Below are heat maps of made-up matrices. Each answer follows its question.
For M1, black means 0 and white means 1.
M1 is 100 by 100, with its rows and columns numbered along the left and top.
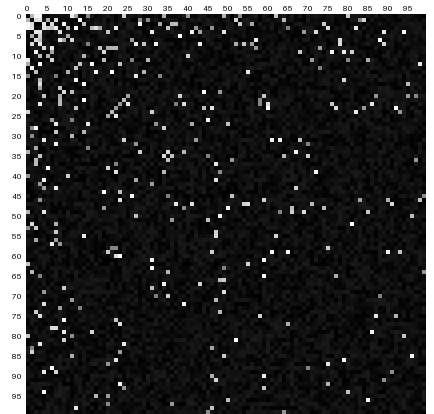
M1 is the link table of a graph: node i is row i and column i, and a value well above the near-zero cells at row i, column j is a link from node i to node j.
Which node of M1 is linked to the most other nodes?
node 3
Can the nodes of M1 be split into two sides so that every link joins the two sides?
no
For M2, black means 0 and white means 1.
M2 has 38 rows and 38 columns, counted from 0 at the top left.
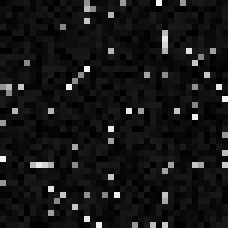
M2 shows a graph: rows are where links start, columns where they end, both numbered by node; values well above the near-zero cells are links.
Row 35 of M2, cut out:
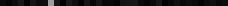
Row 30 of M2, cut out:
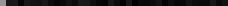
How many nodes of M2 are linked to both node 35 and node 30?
0
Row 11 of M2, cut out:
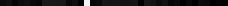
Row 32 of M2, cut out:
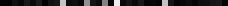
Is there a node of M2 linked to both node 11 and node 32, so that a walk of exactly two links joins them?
yes
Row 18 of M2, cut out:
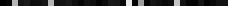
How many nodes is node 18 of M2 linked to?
5
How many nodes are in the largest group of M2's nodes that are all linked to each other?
2
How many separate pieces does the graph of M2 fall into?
1
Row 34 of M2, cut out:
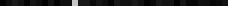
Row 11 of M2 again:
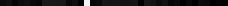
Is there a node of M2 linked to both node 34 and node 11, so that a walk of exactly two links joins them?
no
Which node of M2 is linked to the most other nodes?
node 27
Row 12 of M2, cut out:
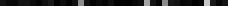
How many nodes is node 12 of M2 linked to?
4
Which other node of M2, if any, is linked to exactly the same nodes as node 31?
node 35
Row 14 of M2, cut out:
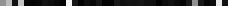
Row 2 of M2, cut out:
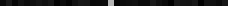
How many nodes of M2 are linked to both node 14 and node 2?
0
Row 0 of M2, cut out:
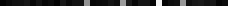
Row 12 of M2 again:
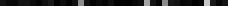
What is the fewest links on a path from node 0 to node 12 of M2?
4
